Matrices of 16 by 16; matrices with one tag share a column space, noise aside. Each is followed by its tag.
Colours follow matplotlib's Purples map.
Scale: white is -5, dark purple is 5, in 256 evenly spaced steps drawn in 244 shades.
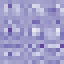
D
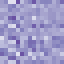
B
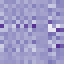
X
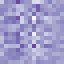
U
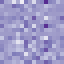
B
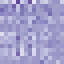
U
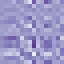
B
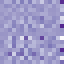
B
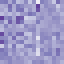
U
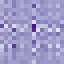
X
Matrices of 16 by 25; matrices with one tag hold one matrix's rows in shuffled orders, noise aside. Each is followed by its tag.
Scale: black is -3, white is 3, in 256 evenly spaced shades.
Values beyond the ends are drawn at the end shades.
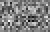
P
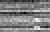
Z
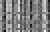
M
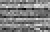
Z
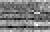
Z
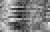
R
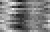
R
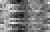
R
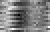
R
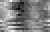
R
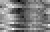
R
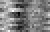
R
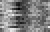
R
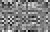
P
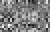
P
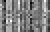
M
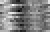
R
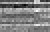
Z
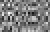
P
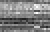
Z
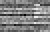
Z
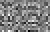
P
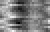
R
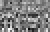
P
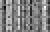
M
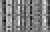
M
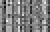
M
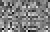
P
